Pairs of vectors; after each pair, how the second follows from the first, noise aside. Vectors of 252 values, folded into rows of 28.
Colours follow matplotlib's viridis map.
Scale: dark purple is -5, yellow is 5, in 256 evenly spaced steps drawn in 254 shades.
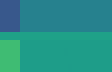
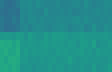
shrunk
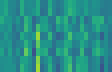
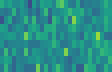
shuffled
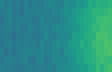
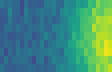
scaled up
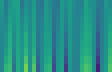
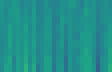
shrunk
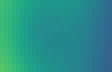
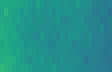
shrunk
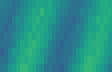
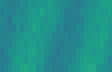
shrunk
